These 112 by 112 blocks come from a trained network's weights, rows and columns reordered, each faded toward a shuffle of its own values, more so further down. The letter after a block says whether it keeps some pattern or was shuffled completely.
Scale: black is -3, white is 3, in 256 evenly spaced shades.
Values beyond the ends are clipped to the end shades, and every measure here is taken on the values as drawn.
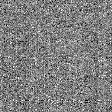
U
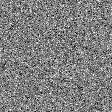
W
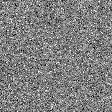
W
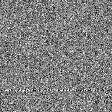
U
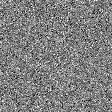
W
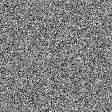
W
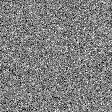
W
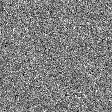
W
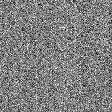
U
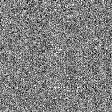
U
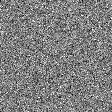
W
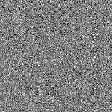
U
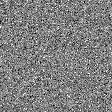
W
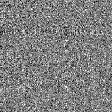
U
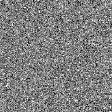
U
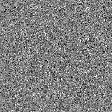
U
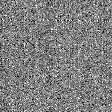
U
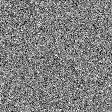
W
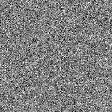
U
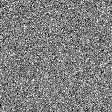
W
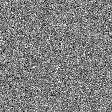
W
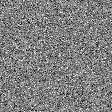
W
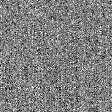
U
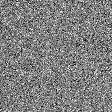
W
